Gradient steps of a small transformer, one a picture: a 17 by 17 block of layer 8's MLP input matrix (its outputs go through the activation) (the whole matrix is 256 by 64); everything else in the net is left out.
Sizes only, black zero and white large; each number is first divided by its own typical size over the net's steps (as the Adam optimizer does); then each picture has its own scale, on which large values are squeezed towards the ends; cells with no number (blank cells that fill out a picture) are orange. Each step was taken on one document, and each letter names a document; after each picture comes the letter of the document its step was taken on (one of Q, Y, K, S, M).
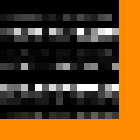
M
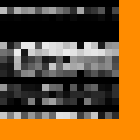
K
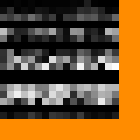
M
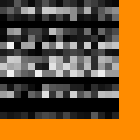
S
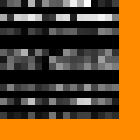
M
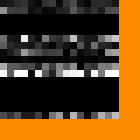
S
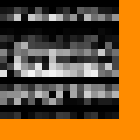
K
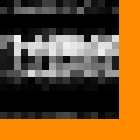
K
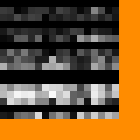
M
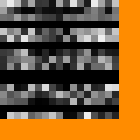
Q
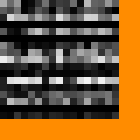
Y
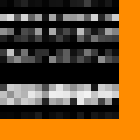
Q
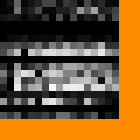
K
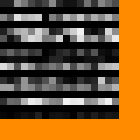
M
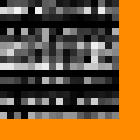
Y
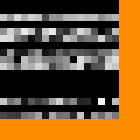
Q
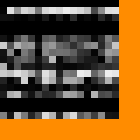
S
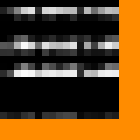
S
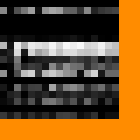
K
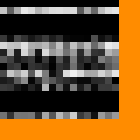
S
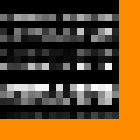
M
